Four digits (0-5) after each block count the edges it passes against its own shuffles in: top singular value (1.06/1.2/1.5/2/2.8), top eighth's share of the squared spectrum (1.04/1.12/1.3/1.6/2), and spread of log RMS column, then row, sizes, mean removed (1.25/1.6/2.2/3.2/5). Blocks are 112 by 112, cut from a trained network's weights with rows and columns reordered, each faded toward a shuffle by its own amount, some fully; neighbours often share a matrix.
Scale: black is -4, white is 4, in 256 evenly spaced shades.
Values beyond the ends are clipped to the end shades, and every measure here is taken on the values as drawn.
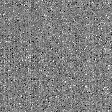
3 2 0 2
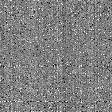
3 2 0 2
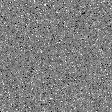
0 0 0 0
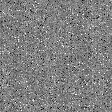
2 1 0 0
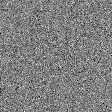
0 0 0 0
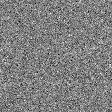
1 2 0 0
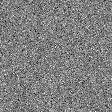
0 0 0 0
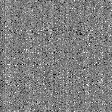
3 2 0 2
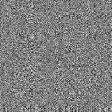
3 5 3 2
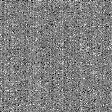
3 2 0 2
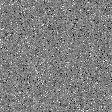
0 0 0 0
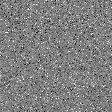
0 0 0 0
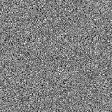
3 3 2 1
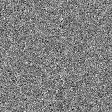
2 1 0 0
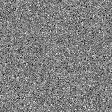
1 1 0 0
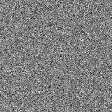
3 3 1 1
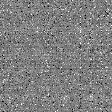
2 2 2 0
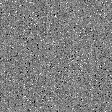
1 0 0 0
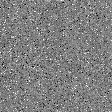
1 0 0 0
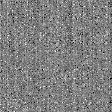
3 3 0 3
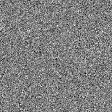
2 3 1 1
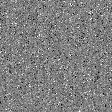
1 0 0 0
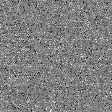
1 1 1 0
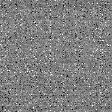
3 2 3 0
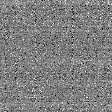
3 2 2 0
